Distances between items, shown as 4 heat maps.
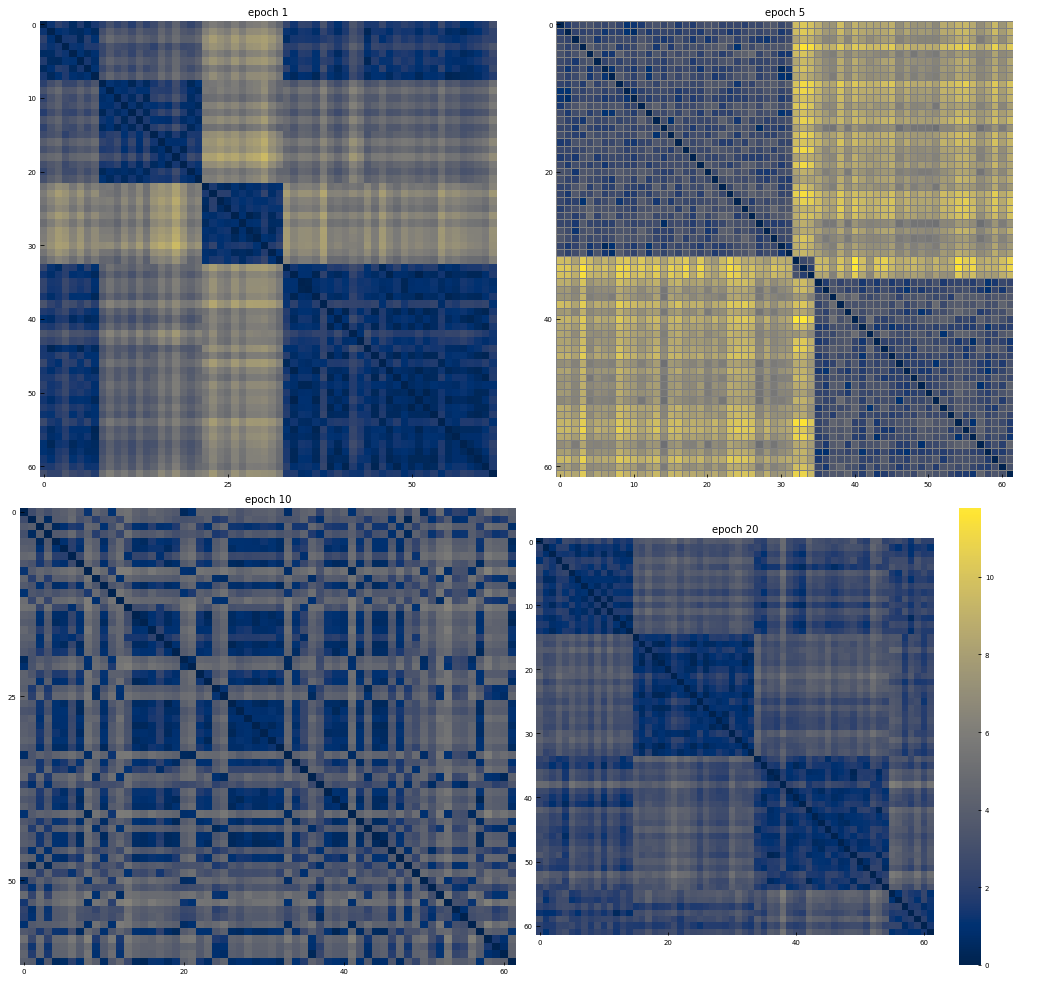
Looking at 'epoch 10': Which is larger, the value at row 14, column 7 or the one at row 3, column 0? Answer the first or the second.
the second
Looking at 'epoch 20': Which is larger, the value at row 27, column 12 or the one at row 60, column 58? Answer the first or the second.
the first
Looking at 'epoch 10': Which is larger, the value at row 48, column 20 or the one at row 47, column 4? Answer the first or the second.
the first
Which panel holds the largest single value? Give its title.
epoch 5
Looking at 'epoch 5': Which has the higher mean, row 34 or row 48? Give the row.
34
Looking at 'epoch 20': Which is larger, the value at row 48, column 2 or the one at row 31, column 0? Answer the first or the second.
the second
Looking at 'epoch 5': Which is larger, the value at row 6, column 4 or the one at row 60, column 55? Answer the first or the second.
the second
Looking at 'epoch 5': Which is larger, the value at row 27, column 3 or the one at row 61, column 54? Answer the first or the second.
the first
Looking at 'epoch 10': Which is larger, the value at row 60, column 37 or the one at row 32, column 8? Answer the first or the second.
the second
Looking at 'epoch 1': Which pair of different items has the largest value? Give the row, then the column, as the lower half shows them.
30, 18
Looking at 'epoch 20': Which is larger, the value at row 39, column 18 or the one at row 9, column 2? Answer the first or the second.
the first
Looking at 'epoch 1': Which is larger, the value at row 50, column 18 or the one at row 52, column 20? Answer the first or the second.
the first
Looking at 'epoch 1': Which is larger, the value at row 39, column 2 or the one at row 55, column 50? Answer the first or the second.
the first
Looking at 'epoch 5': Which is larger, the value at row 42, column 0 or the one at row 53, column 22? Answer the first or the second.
the first
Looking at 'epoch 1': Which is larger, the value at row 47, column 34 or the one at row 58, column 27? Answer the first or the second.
the second
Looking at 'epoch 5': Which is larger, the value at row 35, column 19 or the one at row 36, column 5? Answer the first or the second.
the first
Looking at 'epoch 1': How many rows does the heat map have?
62
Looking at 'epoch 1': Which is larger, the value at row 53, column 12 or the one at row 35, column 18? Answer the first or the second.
the second
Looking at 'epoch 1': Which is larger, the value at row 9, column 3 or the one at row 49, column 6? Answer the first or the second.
the first
